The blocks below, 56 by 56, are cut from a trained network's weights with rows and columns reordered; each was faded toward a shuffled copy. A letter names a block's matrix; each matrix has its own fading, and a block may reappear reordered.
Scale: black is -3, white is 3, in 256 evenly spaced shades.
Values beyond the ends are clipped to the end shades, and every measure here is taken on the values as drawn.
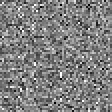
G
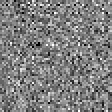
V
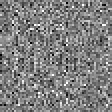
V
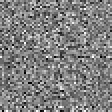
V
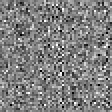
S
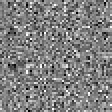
S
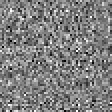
V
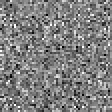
S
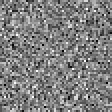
G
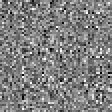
S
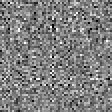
V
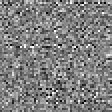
V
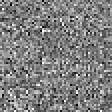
S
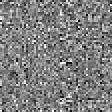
S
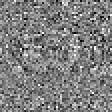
S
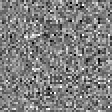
V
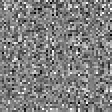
S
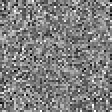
G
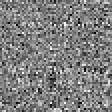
V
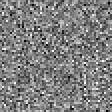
G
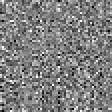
V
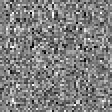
V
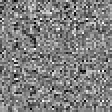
V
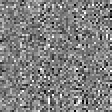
S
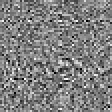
V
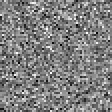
G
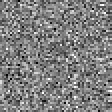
G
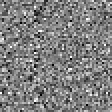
G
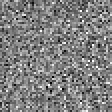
G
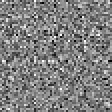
V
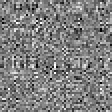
V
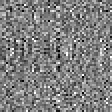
V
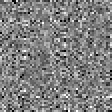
V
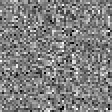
V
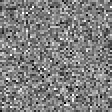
G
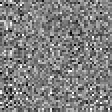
V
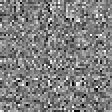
S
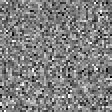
G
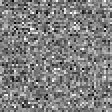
S
